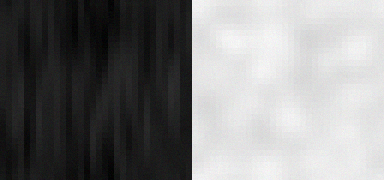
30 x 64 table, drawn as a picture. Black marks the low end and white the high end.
It is made of 1 by 2 panels. Panel 1,1: very low, streaked downward, faint in contrast. Panel 1,2: very high, blotchy, faint in contrast.
